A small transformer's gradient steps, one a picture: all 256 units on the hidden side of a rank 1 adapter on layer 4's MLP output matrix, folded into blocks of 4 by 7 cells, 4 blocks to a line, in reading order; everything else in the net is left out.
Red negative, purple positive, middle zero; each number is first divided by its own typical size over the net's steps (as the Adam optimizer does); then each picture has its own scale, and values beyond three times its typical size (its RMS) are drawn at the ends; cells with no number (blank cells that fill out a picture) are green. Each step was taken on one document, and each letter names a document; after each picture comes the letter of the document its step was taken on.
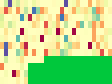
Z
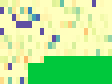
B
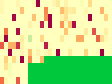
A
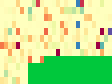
A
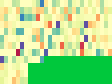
Z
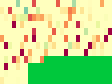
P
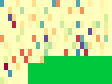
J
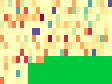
P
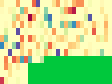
J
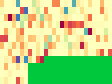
B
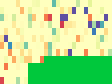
B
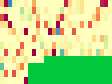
Z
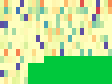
Z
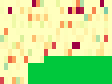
J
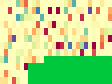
P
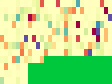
P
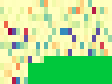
A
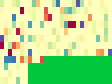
B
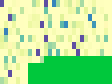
A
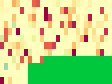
B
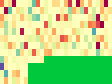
Z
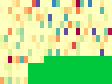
J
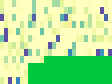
B
